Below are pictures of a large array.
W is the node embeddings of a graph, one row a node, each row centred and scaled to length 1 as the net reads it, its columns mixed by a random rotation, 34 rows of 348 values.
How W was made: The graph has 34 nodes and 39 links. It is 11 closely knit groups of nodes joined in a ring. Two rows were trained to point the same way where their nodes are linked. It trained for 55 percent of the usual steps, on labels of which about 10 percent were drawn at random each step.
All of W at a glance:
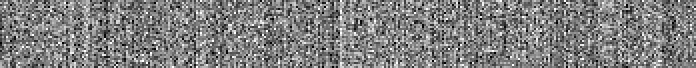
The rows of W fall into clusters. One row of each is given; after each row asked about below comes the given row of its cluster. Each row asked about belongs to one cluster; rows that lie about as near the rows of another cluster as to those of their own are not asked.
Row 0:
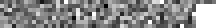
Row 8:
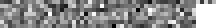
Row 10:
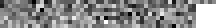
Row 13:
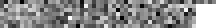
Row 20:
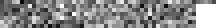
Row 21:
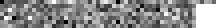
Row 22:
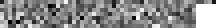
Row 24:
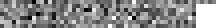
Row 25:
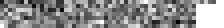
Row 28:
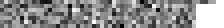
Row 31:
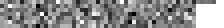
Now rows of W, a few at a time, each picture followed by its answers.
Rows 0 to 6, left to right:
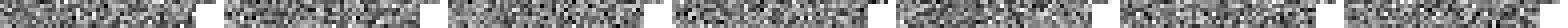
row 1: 24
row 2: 13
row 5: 0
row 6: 31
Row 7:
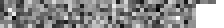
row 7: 21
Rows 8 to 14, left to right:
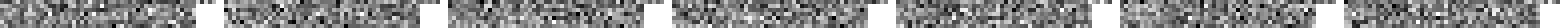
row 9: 22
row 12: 25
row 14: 25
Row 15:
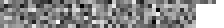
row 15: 28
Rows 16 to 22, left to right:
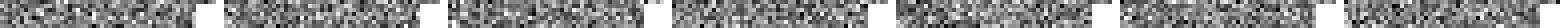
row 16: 28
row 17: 21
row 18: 0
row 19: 10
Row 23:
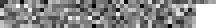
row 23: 13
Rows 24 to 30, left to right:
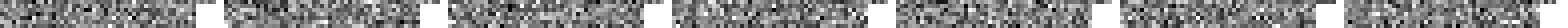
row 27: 8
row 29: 22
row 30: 8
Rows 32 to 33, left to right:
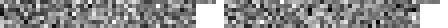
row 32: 20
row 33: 31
